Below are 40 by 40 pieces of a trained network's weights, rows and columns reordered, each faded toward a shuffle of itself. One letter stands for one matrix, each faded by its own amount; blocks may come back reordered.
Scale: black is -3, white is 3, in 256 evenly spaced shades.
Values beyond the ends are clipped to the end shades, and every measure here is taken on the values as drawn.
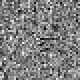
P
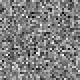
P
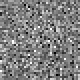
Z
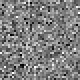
Z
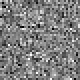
Z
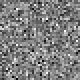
P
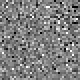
Z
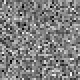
P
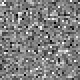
Z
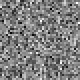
P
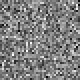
P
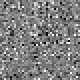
Z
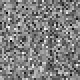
P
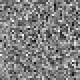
P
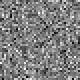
Z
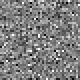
Z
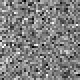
P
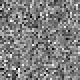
P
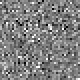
Z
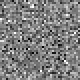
Z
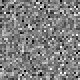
Z
